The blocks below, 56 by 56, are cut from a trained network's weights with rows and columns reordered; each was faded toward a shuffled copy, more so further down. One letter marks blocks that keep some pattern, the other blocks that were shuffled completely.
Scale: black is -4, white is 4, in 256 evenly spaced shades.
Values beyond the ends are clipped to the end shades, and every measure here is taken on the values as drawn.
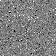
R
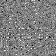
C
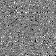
C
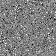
R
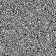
C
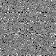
C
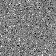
R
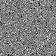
R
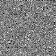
C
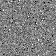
R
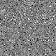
C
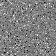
R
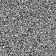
R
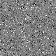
R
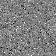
R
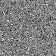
R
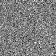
C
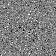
R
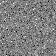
R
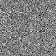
C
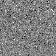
C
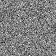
R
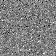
R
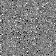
C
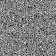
R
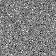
R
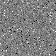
R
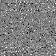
C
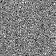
C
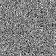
C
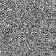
C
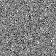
R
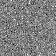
R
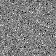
R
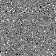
C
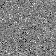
C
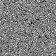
R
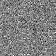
C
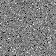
R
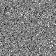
C
